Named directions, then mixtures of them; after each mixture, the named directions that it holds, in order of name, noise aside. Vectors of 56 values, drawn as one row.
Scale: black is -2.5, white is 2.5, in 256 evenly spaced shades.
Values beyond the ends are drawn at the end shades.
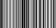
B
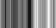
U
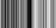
U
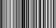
B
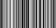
B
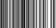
B, U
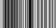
B, U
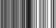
B, U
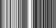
B, U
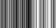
B, U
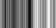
U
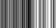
B, U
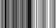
U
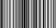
B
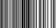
B, U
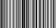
B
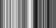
B, U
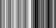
U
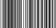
B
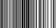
B, U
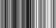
B, U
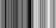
U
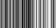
B, U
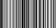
B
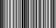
B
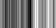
U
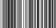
B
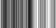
U
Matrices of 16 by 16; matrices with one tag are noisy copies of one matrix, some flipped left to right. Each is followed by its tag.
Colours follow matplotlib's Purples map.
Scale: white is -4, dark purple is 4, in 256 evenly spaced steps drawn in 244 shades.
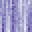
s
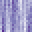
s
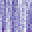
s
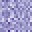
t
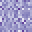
t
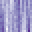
s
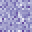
t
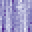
s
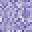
t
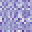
t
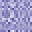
t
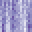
s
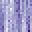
s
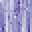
s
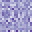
t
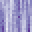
s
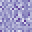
t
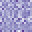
t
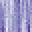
s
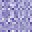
t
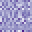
t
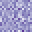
t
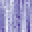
s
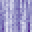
s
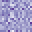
t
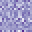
t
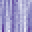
s
